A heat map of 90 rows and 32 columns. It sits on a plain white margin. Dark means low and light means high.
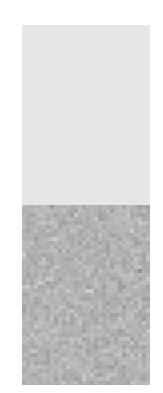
It is made of 2 by 1 panels. Panel 1,1: very high, flat. Panel 2,1: high, fine-grained, faint in contrast.
